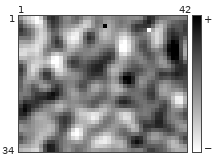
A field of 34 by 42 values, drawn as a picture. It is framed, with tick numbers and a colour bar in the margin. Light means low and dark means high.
Lone odd cells: 2, 1 higher and 1 lower than their neighbours. Mirror symmetry: none. Histogram: bell-shaped.
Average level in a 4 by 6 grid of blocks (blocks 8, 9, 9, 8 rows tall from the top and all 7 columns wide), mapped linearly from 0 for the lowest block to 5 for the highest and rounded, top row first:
0 2 1 0 3 4 / 0 1 4 3 3 5 / 4 3 1 2 4 2 / 1 3 0 1 4 3
